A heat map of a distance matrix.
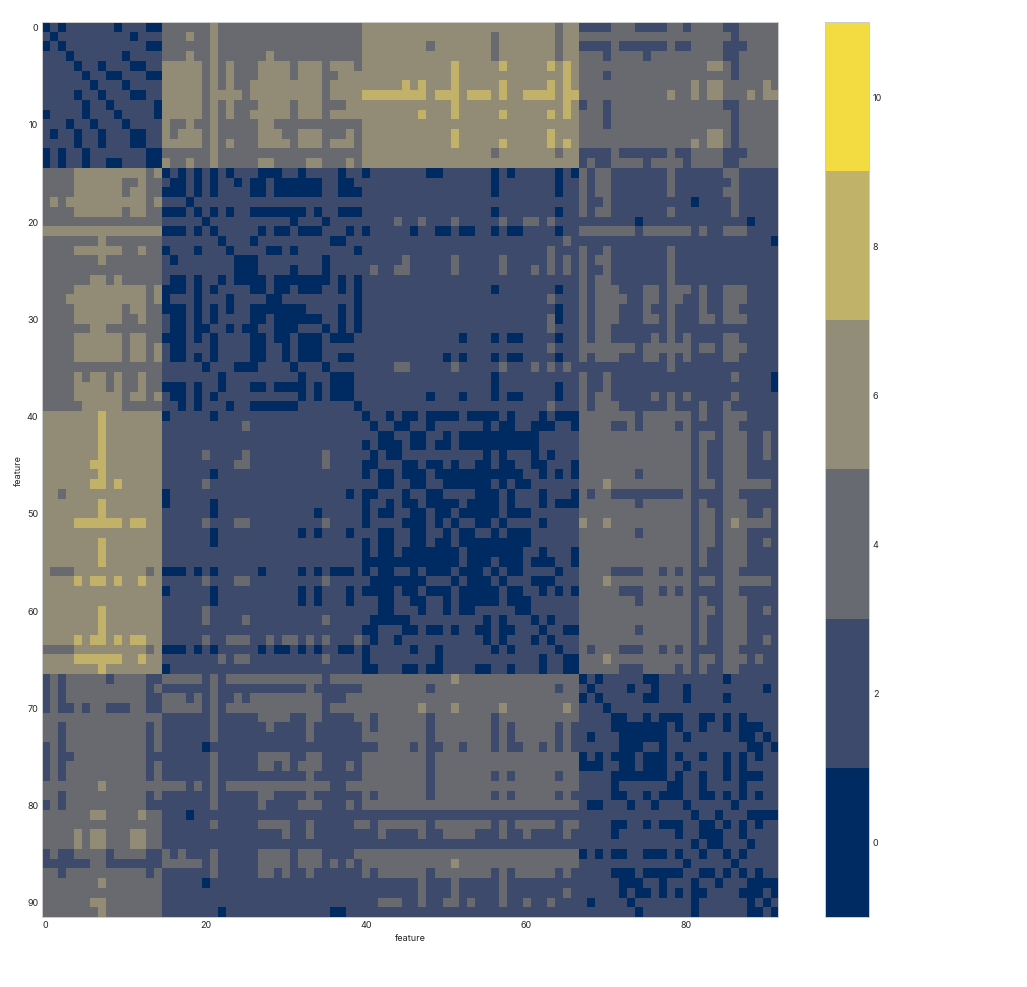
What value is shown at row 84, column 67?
2
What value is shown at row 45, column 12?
6
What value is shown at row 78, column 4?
4
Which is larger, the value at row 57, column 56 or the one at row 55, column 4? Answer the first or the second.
the second
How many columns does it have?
92
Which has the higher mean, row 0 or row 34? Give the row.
0
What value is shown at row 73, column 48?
2
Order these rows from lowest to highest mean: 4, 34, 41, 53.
34, 41, 53, 4
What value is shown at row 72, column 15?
2
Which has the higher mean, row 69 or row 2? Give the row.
2
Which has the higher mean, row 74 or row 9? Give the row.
9
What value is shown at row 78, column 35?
4
